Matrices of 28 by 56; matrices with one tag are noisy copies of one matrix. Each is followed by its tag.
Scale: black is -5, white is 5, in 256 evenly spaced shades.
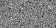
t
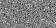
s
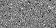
t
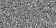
s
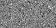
t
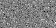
s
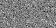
s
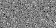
s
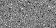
t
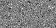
t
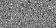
t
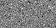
t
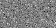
s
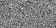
t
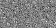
s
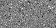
t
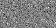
s
